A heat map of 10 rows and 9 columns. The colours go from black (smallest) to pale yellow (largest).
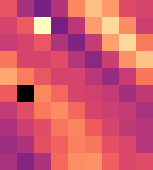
Grain: diagonal, down to the right. Lone odd cells: 2, 1 higher and 1 lower than their neighbours. Average level on the scale: 60%. Mirror symmetry: none.
